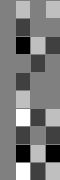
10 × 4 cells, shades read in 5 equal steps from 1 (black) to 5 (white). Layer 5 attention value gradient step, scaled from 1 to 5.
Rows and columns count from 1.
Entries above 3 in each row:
2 0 1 0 0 1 2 0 1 2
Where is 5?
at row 7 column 2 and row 10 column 2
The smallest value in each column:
3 1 2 1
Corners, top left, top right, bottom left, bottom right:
3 4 3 4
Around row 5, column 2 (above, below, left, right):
3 4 3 3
